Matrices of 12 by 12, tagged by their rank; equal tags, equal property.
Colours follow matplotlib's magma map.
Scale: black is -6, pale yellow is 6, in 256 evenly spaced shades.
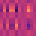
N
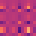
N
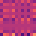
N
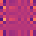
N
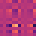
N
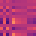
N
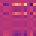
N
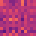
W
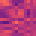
W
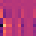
N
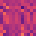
W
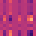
N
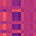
N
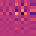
N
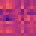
W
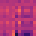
W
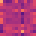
W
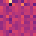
W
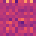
W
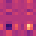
N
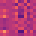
W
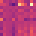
W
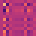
N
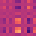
N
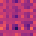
W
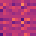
W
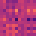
W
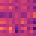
W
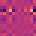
N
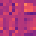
W
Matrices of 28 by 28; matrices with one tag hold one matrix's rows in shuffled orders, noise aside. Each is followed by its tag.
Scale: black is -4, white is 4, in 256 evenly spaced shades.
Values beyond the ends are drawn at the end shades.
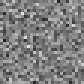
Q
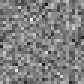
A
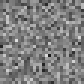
A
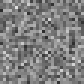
A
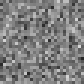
A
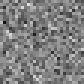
Q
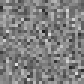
A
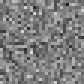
Q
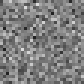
Q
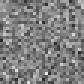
A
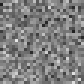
A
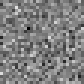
A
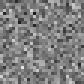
Q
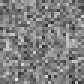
A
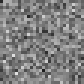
A
